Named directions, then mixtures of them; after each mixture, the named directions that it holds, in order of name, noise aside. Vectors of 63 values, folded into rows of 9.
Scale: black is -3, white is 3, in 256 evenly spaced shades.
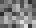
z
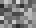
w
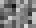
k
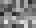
k, w, z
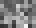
k, w, z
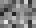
k, w, z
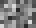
k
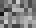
w, z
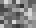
w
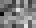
k, w, z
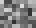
k, w, z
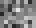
k, w, z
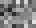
k, w, z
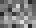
z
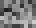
w, z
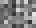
k, w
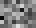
w
